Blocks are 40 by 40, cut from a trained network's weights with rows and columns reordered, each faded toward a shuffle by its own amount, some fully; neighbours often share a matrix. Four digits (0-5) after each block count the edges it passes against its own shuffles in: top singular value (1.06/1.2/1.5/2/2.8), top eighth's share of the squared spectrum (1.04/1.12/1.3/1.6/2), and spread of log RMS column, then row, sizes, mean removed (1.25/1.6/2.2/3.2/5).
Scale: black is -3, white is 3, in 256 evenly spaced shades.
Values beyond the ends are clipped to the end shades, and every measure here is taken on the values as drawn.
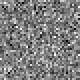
0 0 0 0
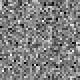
1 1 0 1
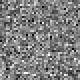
1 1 0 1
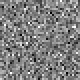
1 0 0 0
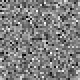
0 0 0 0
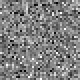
2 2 0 0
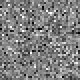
0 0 0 1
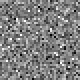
0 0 0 0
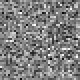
2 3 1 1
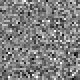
1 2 0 1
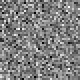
0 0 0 1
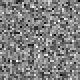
0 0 0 0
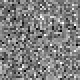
1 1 0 0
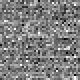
2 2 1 0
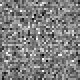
1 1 0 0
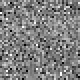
1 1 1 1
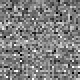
2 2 1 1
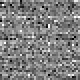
2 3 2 1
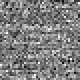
2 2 0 0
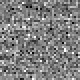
1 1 0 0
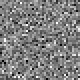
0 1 0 0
